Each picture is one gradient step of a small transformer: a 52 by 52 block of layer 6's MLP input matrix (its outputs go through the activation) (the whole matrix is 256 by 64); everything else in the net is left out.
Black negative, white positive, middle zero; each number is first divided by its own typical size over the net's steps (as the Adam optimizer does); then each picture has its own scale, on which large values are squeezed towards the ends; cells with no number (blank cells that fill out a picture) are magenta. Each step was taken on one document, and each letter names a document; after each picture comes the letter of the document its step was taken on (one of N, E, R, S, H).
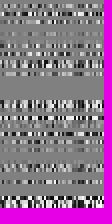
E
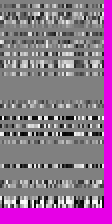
E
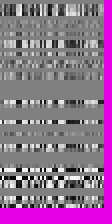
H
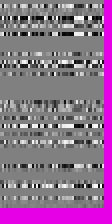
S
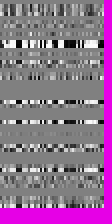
H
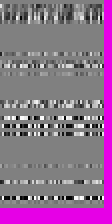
E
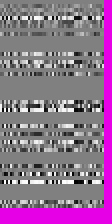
S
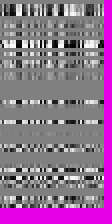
H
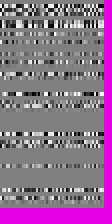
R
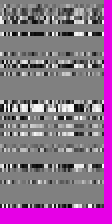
S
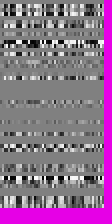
H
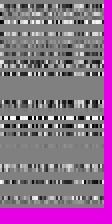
E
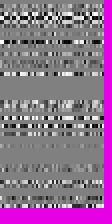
E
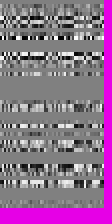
S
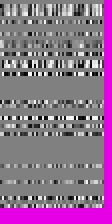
E
